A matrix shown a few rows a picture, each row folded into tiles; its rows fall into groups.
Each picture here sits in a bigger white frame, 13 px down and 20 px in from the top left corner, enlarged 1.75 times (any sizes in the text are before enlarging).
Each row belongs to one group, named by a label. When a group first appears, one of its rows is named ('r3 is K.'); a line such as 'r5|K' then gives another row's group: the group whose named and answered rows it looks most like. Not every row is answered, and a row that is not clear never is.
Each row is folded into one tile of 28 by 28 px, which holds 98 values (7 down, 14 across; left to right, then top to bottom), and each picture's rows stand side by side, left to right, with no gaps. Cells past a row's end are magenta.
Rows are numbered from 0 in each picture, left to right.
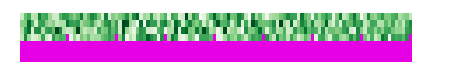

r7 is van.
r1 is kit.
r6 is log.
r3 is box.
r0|box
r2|van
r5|kit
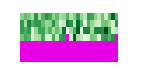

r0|box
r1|box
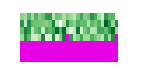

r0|box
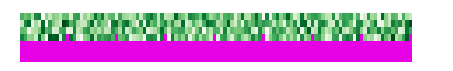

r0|van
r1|van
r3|kit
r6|van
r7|van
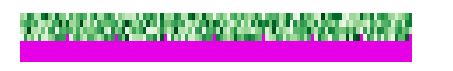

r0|kit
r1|log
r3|kit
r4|van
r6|box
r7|box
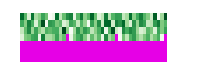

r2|kit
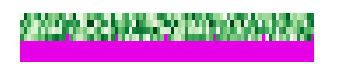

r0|van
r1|van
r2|box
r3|van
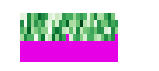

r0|box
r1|log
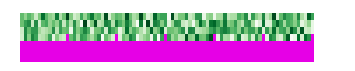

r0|kit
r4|box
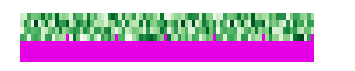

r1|box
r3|kit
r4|kit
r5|van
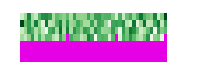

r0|kit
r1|van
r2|kit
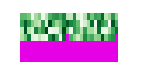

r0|van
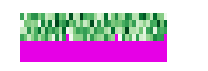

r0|log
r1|log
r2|kit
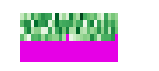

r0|kit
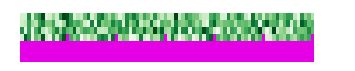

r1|van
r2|box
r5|log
